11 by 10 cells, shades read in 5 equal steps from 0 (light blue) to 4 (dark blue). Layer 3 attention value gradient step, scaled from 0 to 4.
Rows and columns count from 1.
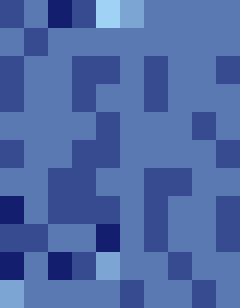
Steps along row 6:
down same up same down same same same up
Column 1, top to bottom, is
3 2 3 3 2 3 2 4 3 4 1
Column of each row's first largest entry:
3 2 1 1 5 1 3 1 5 1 6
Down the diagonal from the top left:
3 3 2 3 3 2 3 2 2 2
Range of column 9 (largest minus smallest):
1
